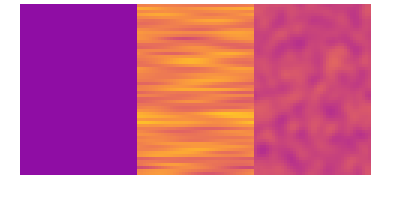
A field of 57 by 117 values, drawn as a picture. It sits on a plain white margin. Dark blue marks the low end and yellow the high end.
The table splits into one row of 3 panels. Panel 1,1: low, flat. Panel 1,2: high, streaked across. Panel 1,3: middling, blotchy, faint in contrast.
